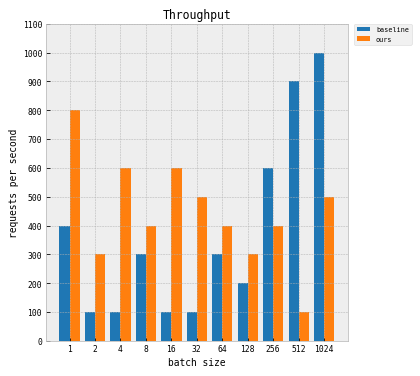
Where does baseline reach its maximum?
1024
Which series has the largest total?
ours
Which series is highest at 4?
ours
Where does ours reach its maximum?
1
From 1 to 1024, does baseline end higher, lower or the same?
higher
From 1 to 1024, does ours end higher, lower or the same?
lower
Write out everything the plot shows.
Title: Throughput
x-axis: batch size, ticks 1 2 4 8 16 32 64 128 256 512 1024
y-axis: requests per second, ticks 0 100 200 300 400 500 600 700 800 900 1000 1100
Legend: baseline, ours
Values:
baseline: 400 100 100 300 100 100 300 200 600 900 1000
ours: 800 300 600 400 600 500 400 300 400 100 500
